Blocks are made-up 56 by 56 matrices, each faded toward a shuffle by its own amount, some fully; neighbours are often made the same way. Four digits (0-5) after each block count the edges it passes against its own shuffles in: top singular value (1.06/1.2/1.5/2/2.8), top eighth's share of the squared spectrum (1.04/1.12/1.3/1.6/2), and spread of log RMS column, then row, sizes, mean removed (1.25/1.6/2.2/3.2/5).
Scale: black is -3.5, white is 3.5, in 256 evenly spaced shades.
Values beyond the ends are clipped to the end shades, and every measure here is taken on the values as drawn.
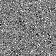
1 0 0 0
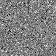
0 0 0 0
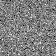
0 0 0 0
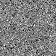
0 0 0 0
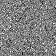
0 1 0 0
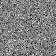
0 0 0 0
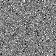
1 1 0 0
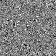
0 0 0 0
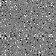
3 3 2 1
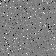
0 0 0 0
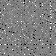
3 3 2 1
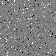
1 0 0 0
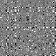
4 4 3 2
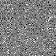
3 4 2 1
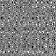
4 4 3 2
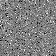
1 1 0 0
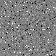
2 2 0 1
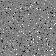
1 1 0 0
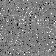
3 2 0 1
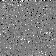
2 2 1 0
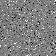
0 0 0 0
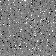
0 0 1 0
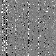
3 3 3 0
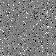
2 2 1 0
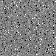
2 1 1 0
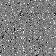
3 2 0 1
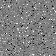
2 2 0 1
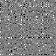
4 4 2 3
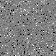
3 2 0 1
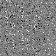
1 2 2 1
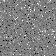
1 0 0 0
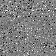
1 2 0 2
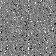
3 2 1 0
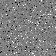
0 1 0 0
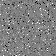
2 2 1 0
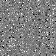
3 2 1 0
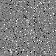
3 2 1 1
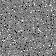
2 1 0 0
